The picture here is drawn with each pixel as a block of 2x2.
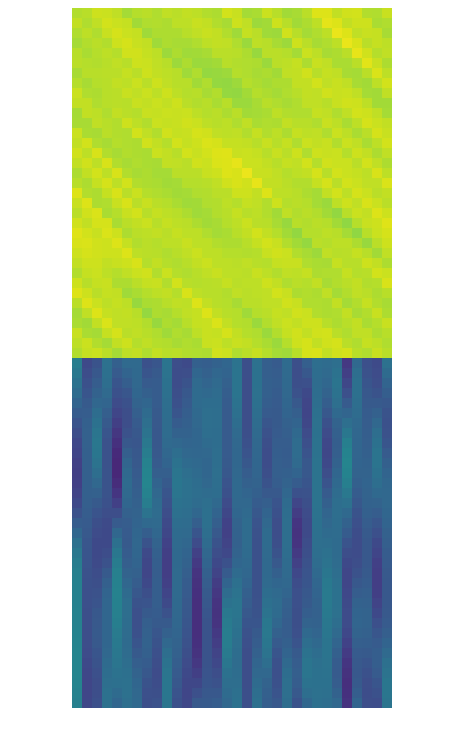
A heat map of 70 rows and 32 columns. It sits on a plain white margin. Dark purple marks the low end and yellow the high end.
It is made of 2 by 1 panels. Panel 1,1: very high, slanting down to the right, faint in contrast. Panel 2,1: low, streaked downward.
